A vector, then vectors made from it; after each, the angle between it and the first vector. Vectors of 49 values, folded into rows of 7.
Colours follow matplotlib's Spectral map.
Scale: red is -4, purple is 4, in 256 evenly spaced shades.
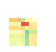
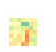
nearly opposite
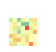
partly opposed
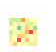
partly opposed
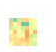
nearly opposite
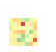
partly aligned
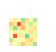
orthogonal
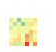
partly opposed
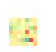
orthogonal
